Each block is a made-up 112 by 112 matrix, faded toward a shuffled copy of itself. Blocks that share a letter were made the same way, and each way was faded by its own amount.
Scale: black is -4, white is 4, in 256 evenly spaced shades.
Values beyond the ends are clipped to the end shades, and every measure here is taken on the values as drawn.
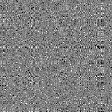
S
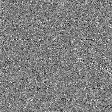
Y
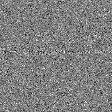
Y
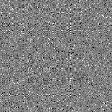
S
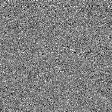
Y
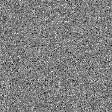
Y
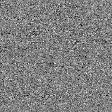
Y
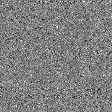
Y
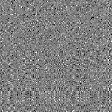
S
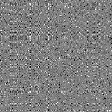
S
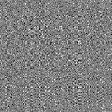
S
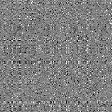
S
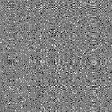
S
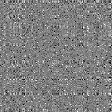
S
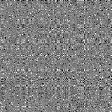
S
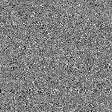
Y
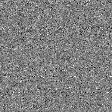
Y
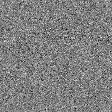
Y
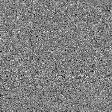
Y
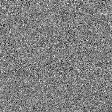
Y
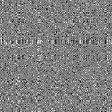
S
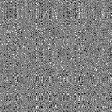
S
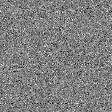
Y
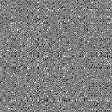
S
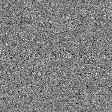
Y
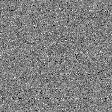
Y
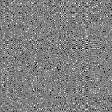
S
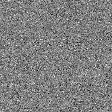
Y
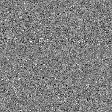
Y
